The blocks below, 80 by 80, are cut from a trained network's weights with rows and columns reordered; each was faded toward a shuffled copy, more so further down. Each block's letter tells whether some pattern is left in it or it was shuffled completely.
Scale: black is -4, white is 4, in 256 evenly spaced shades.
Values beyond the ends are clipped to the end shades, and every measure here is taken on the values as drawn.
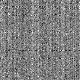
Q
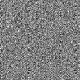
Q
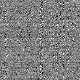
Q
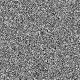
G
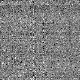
Q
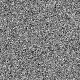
G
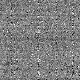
Q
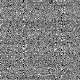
Q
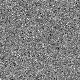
G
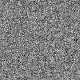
Q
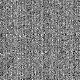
Q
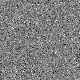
G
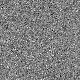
G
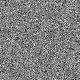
G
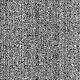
Q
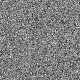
G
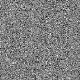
Q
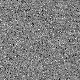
G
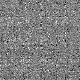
Q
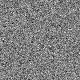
G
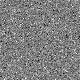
G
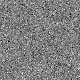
G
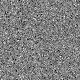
G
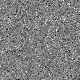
G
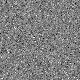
G
